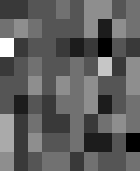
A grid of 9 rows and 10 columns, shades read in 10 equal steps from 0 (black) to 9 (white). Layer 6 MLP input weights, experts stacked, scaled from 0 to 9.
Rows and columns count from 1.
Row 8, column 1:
6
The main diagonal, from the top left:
2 5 3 3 5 4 2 1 3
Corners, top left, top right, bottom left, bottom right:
2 4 5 4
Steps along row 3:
down up same down down up down up down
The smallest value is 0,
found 2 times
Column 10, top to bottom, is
4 4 2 5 5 4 4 0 4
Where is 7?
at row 4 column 8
